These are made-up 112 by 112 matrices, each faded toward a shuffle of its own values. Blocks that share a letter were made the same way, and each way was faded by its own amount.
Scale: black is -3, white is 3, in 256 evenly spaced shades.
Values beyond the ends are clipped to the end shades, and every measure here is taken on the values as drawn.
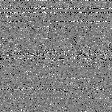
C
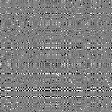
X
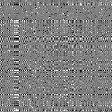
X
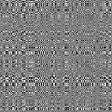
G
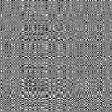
G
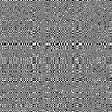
X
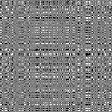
G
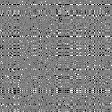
X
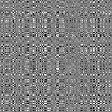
G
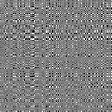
G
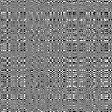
G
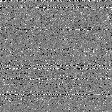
C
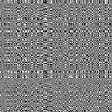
G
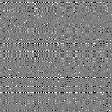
X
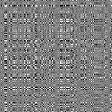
G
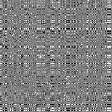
X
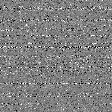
C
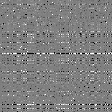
X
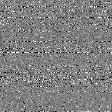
C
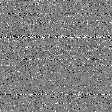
C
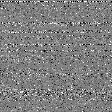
C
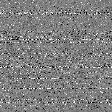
C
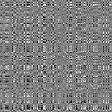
G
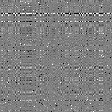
X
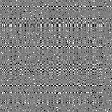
X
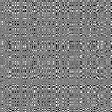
G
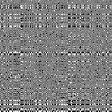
X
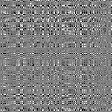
G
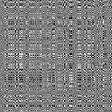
G
